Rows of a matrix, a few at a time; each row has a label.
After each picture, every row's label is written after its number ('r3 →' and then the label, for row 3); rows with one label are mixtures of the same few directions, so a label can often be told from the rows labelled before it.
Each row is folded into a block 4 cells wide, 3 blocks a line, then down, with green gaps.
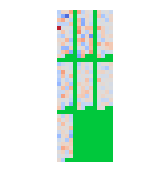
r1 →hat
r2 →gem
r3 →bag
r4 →gem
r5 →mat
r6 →hat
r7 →gem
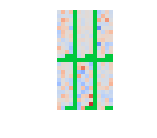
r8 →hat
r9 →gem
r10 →bag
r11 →gem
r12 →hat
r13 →gem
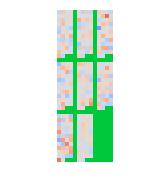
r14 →gem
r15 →bag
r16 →hat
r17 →bag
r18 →gem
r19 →hat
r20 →bag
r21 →hat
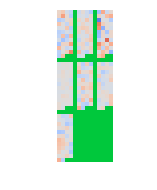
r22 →hat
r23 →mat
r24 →bag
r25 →gem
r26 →bag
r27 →hat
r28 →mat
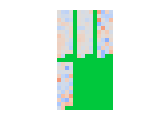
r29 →mat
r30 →mat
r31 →bag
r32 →hat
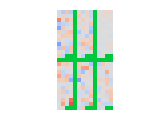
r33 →bag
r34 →gem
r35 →mat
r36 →gem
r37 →hat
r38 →mat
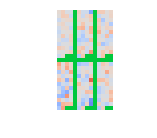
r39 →hat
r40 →mat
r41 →gem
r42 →mat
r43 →gem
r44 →mat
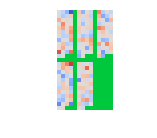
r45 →mat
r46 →gem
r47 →bag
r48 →mat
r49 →hat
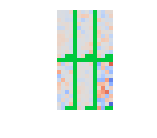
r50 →mat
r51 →hat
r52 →hat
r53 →bag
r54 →mat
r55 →mat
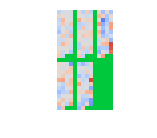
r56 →gem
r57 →bag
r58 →hat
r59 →mat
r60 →gem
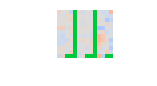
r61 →mat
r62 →gem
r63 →mat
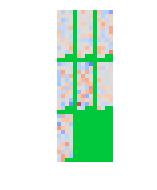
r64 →hat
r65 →gem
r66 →mat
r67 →gem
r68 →mat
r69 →bag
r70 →bag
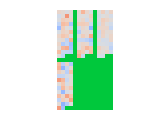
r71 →hat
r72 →gem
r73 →hat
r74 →bag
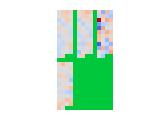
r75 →mat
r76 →mat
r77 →bag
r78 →gem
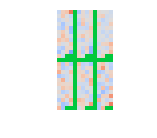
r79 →mat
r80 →gem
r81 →hat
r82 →bag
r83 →mat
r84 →hat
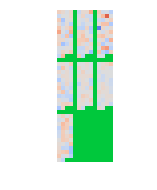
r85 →gem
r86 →mat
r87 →hat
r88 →bag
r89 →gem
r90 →mat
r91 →hat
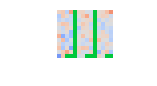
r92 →bag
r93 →hat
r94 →mat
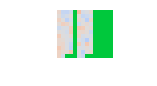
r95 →mat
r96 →bag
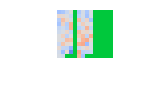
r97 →gem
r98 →mat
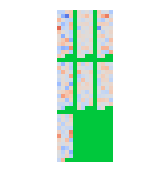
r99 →hat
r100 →hat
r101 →hat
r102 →gem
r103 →bag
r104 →hat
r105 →gem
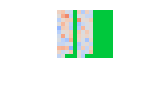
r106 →hat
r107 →bag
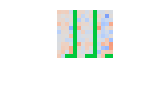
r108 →gem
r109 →bag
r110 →hat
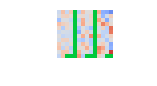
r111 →bag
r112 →gem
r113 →mat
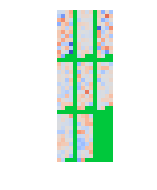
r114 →hat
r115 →bag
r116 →hat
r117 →mat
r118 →bag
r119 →hat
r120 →mat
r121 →mat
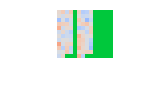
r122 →bag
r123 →mat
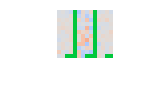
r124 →mat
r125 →mat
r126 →bag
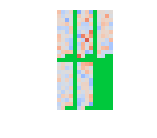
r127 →mat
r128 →bag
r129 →hat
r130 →hat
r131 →mat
